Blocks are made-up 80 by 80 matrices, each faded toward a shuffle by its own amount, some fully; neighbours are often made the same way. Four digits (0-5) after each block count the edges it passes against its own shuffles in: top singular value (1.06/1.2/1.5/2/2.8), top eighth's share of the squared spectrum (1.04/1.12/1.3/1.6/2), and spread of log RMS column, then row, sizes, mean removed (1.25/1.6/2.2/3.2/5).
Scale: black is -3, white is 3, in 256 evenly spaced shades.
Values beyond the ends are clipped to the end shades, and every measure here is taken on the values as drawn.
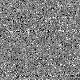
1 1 0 2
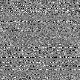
2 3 0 4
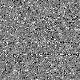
1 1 0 2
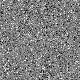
0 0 0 0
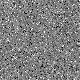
0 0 0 0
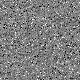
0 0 0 1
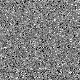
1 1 0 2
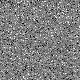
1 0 0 0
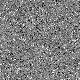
1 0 0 0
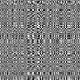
5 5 4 4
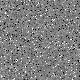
0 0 0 0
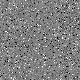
2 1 0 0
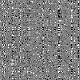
4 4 3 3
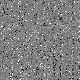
2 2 1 0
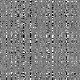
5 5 4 3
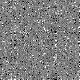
3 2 2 1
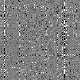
4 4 3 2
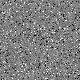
0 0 0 0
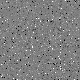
1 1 0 0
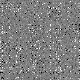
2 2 2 2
